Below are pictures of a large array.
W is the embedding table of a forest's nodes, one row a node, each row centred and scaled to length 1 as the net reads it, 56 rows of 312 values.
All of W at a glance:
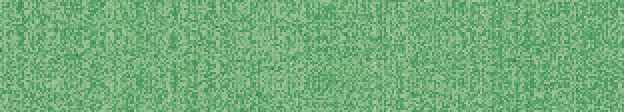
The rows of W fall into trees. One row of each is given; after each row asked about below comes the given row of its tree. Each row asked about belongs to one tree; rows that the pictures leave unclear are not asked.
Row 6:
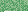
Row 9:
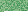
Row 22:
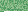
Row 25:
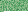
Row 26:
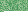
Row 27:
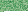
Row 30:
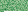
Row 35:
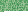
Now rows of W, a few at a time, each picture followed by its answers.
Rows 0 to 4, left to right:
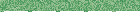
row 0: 22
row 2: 6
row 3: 6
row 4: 27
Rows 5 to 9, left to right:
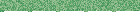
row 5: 6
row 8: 25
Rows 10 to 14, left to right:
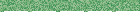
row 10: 30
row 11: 25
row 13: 26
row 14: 27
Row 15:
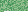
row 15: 30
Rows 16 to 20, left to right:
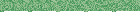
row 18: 25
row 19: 25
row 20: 6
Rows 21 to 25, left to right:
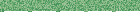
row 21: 6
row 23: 6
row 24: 25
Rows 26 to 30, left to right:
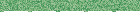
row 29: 27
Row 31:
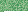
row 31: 35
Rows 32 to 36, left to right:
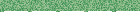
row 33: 22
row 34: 26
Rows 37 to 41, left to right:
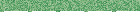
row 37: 9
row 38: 25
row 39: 6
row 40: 9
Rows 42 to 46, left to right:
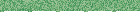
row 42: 6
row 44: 25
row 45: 9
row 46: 35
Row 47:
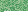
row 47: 30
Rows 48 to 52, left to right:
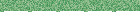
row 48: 30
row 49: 25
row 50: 22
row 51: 26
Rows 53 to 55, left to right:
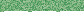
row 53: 9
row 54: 22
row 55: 30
